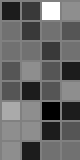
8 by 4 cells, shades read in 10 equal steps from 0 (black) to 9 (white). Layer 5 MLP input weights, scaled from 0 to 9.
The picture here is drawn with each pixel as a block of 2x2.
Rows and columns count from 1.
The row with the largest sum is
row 1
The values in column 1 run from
1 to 6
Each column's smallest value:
1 1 0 1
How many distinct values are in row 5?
3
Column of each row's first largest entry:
3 1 1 2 4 1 1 1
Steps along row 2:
down up down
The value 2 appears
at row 1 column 2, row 2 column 2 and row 3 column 3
